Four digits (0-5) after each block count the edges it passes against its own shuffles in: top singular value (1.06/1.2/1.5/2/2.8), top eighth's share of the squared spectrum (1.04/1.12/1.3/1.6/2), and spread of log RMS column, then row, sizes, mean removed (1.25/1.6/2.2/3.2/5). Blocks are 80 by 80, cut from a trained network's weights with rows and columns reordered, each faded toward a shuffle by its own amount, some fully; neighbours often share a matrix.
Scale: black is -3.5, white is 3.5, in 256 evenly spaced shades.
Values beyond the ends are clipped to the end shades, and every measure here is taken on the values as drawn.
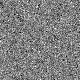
0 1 0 0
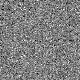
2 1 0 1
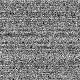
3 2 0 1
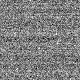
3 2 0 0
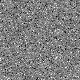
0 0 0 0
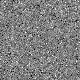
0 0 0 0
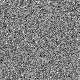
0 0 0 0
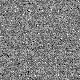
1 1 0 0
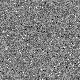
0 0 0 0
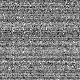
4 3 1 1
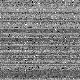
4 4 2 1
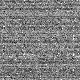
4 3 1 0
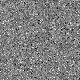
2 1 0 1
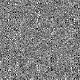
3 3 2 2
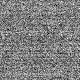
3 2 0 0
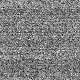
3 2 0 0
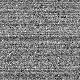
4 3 0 0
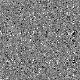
3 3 2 1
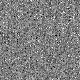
2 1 0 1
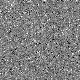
1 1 0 1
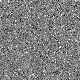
1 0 0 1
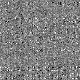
3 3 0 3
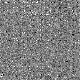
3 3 1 2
